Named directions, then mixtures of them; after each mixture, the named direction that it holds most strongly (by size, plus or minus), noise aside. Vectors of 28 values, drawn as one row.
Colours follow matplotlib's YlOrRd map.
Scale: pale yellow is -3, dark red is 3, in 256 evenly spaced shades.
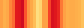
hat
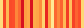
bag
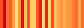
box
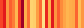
box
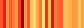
box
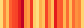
bag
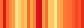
hat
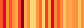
box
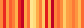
box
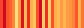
box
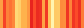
hat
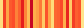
bag
